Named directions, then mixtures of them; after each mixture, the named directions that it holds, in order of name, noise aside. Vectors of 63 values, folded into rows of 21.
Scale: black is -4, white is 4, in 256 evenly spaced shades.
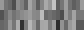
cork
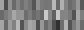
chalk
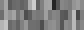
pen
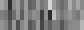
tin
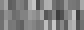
chalk, cork, pen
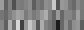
chalk, cork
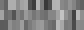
cork, pen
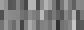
cork, pen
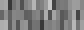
pen, tin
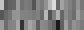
chalk, cork, tin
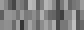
cork, pen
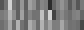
tin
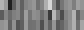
cork, pen, tin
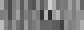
chalk, tin
